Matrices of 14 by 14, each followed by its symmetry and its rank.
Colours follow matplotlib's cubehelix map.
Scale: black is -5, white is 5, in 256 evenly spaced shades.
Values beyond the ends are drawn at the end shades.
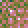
symmetric, rank three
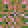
neither, rank three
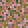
symmetric, full rank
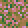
antisymmetric, full rank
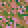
antisymmetric, full rank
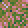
symmetric, full rank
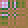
symmetric, rank one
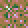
symmetric, rank three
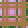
symmetric, rank one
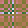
symmetric, rank one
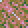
symmetric, full rank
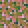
antisymmetric, full rank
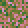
symmetric, full rank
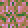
neither, rank three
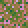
symmetric, full rank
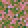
antisymmetric, full rank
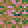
neither, rank three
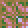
symmetric, rank three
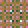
symmetric, rank one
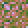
symmetric, rank three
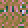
neither, rank three
